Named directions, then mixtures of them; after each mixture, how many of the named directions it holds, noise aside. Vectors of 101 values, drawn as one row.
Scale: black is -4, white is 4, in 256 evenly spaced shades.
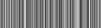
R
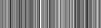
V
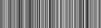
two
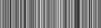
two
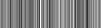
one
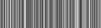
one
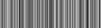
two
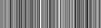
one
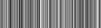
two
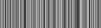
one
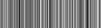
two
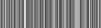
one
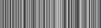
one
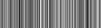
two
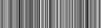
two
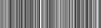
one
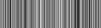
two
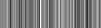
one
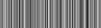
two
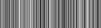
two
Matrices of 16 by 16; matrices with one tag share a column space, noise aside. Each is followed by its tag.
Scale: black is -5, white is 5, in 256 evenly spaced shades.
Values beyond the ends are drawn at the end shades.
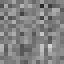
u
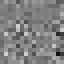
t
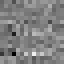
t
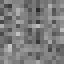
u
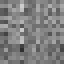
u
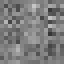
u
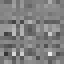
t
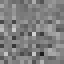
t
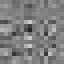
t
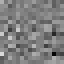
t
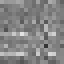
t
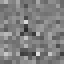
t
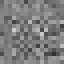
t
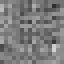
u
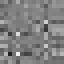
t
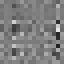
t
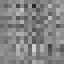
u
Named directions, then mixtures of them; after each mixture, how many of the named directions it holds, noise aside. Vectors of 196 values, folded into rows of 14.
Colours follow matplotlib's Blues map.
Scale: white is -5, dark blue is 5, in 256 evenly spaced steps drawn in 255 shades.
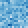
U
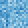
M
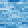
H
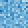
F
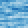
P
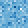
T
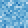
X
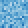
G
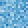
two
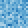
two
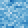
three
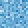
one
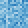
three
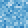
one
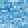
three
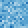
two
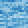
three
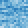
three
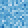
two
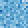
one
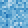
two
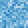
one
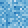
two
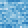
two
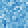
two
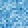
three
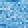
three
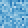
three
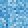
one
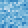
two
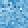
three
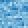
two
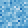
three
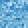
three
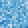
three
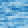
one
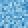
one
